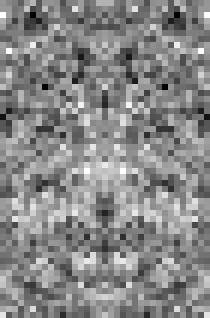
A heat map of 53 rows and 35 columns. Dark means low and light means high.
Mirror symmetry: left to right. Seam: none. Ninth with the highest average: centre. Odd rows or columns: none. Slope: none.
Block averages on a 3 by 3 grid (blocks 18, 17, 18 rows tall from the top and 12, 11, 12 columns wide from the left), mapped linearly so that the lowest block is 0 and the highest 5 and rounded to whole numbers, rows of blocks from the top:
1 0 1 | 2 5 2 | 2 2 2
